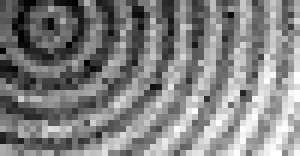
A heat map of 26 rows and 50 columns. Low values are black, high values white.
Ninth with the lowest average: top left. Slope: up to the bottom right. Ninth with the highest average: bottom right. Average level on the scale: 50%. Rings: centred on the top left.
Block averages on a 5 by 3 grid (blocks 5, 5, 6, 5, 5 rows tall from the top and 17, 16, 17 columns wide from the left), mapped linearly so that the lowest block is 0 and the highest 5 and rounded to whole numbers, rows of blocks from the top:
012 | 013 | 124 | 134 | 245
